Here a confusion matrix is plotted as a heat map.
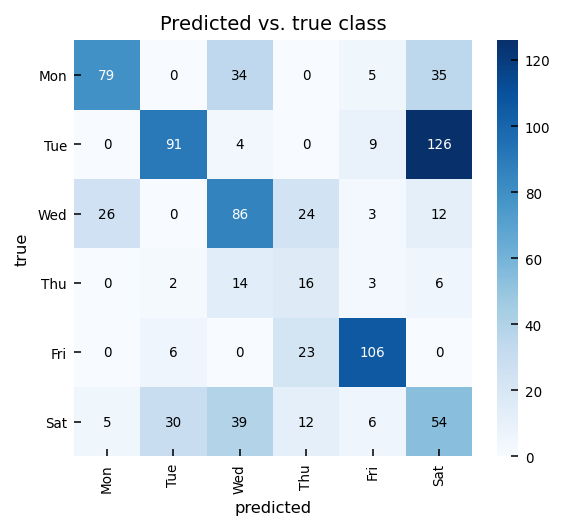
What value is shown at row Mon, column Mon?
79
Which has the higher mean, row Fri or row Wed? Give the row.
Wed
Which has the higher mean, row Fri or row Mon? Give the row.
Mon
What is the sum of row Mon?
153
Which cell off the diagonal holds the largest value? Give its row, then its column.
Tue, Sat
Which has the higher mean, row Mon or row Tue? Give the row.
Tue
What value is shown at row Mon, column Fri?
5
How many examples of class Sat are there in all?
146
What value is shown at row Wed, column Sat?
12
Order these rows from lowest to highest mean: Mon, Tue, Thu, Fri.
Thu, Fri, Mon, Tue
